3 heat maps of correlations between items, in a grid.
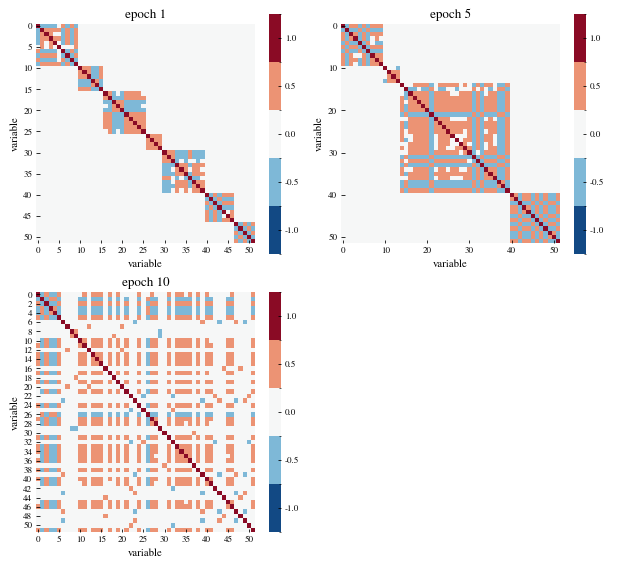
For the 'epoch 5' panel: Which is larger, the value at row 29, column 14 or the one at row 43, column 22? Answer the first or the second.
the first
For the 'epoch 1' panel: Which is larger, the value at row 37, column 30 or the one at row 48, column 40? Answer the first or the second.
the second
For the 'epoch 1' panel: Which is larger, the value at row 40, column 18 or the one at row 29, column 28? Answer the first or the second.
the second
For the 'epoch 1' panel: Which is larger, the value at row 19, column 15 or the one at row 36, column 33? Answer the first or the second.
the first
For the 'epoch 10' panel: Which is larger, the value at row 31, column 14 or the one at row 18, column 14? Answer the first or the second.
the first
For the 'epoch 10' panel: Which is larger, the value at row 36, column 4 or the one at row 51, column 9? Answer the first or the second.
the second
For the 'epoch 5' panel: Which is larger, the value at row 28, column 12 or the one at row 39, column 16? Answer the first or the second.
the second
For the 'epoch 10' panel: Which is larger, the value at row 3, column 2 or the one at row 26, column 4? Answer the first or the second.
the second
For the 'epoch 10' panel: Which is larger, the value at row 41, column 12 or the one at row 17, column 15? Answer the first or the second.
the second
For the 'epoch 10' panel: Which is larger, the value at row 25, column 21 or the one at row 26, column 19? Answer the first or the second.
the first
